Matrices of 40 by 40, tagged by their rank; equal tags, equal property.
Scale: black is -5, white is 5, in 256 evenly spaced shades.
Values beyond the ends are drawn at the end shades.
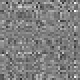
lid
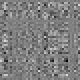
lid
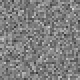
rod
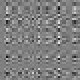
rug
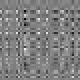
rug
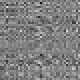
lid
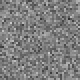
rod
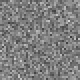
rod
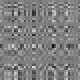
rug
